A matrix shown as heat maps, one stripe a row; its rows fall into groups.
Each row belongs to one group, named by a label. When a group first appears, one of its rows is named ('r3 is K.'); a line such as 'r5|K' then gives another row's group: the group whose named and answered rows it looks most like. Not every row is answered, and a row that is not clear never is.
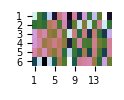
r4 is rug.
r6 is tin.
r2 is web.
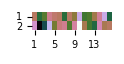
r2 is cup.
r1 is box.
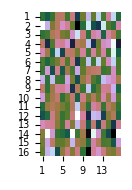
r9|box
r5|tin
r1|web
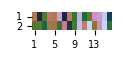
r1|box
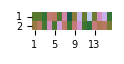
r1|web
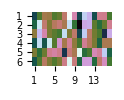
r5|box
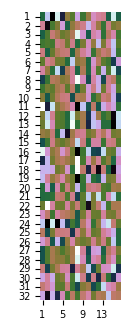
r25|box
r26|tin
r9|web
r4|web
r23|rug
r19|rug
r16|rug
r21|web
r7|tin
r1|tin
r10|box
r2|cup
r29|box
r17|tin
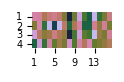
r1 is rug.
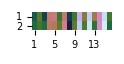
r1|web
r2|web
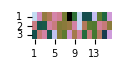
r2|cup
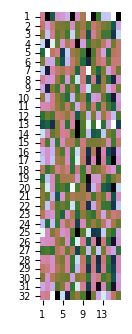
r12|web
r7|cup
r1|box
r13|web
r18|box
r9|cup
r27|web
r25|rug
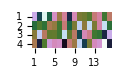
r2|web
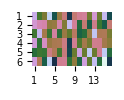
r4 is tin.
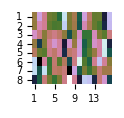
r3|rug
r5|box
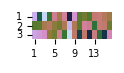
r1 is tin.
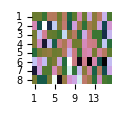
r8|cup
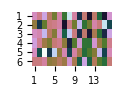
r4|rug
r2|box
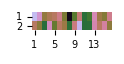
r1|rug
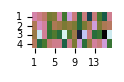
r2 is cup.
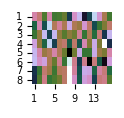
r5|rug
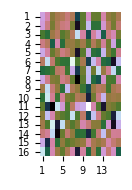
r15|cup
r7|web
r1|rug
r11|cup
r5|rug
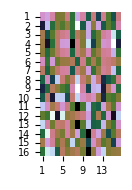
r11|rug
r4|box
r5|box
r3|box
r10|cup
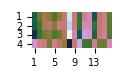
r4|rug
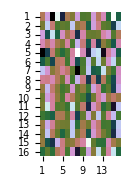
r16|web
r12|web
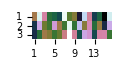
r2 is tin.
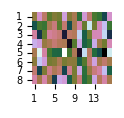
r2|web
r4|rug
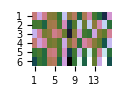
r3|rug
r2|web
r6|web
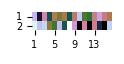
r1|cup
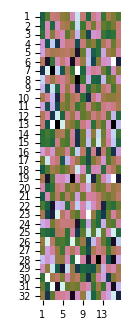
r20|cup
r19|box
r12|tin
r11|cup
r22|cup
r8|rug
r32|box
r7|tin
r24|rug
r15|web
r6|box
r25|web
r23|cup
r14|web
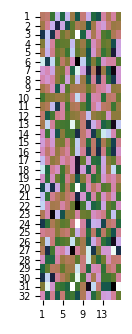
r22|rug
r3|tin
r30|tin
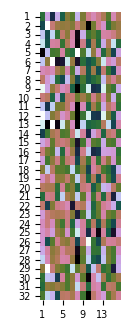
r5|tin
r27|rug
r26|cup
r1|tin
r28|rug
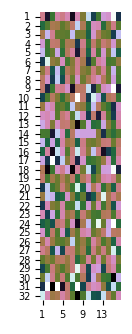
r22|tin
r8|tin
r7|tin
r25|cup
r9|box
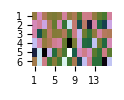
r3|cup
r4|rug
